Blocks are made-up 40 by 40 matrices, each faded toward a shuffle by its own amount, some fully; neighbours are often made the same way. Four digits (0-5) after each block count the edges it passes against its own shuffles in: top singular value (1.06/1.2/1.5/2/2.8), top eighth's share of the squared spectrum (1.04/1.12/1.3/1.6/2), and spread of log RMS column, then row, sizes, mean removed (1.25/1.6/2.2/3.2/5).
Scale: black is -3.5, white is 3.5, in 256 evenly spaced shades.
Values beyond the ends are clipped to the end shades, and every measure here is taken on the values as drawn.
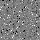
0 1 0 0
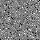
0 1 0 0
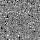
1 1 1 0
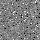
0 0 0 0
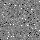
0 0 0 0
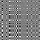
5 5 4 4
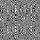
4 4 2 2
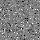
2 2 0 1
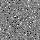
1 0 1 0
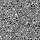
2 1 0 0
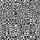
4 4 2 2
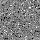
0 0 0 0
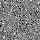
1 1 0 0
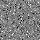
2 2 0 0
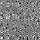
4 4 2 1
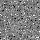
0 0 0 0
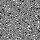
0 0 0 0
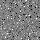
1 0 0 0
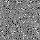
3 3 1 1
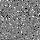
2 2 0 1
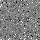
0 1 0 1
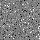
1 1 0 0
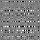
4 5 2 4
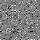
3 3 1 1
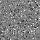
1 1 0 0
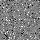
1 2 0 0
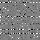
3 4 0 2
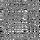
3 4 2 3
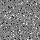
1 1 0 0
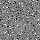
1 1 0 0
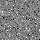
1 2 0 0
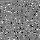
2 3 1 1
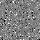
2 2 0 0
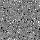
2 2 0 1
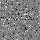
2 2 0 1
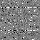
3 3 1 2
